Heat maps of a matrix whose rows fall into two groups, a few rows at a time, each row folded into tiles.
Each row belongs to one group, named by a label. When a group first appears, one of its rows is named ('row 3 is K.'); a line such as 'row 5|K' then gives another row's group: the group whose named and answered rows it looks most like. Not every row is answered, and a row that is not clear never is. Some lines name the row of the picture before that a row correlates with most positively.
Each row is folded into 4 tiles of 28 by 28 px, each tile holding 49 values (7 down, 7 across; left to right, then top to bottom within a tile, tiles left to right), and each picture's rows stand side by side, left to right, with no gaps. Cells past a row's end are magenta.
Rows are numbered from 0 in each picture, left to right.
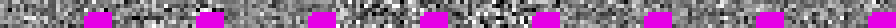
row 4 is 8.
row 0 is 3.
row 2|8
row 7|3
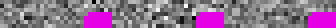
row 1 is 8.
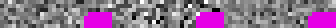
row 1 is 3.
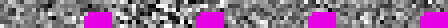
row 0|8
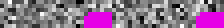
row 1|3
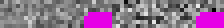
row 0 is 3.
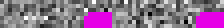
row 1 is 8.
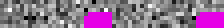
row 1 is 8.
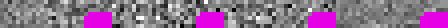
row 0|8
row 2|3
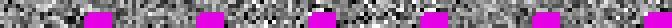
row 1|8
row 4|8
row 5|3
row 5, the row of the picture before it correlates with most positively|3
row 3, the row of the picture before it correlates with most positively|3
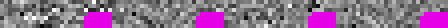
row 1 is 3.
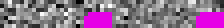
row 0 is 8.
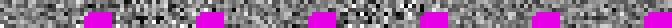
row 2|3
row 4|3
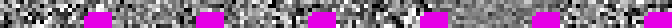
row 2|8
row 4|8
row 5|8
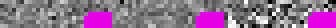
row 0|8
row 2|3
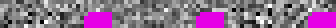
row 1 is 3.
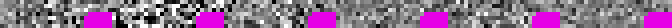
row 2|8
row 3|3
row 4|8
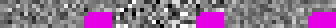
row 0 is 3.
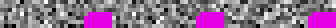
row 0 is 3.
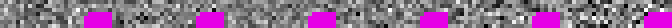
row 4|8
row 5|3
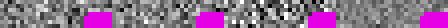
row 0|8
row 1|3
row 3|3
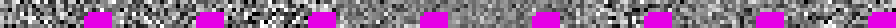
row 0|3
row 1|3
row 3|3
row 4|3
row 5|8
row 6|8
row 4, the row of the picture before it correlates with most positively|1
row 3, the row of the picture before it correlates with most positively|3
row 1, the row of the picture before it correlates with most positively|1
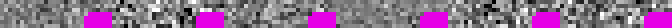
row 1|8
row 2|8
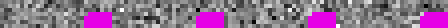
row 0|8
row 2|3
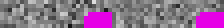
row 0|3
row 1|3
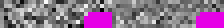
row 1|3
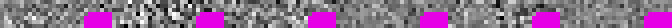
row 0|3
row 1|3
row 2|8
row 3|8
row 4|8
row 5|8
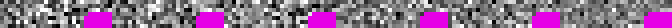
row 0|8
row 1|8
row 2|8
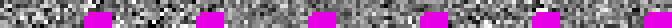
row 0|3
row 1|3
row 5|8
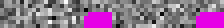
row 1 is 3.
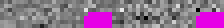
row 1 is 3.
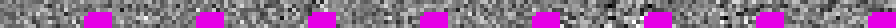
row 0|8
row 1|3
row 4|3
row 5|8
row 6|8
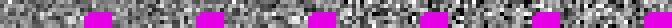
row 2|8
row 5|8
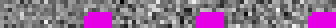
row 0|3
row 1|8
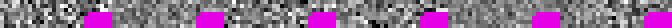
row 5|8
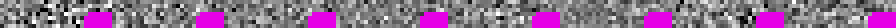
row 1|3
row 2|3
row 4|8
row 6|8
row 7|8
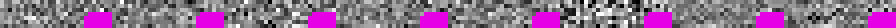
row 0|3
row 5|8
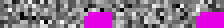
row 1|3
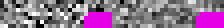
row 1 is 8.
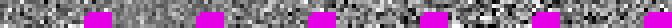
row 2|8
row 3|8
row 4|3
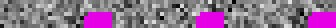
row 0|8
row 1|3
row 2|8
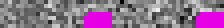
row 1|8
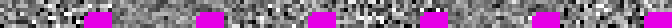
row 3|3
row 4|8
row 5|8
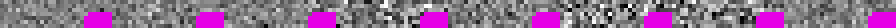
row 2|3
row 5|3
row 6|8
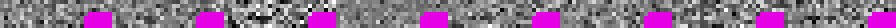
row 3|3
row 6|3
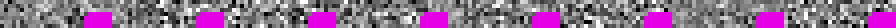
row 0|8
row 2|8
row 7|3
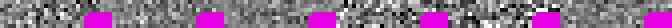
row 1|3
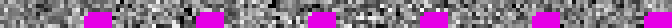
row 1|8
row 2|8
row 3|3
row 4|3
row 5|8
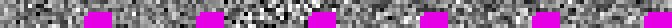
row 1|3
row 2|3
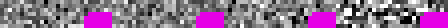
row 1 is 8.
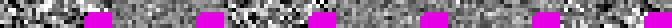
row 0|8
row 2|3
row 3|8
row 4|8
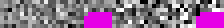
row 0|3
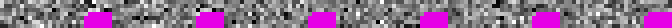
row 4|8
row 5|8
